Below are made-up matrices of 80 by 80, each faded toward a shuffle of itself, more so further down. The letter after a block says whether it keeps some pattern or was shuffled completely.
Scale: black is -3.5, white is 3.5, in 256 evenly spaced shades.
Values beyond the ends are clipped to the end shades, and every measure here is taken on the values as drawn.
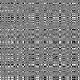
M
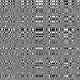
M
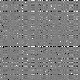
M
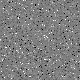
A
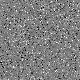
A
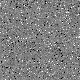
A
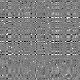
M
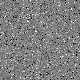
A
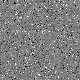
A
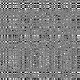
M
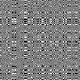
M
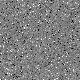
A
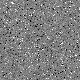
A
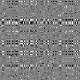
M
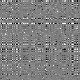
M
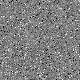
A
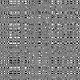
M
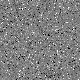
A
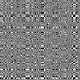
M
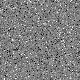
A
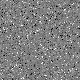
A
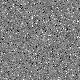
A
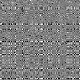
M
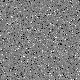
A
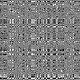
M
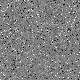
A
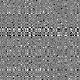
M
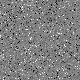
A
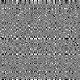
M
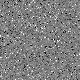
A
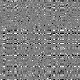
M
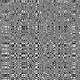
M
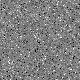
A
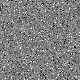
A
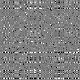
M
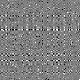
M
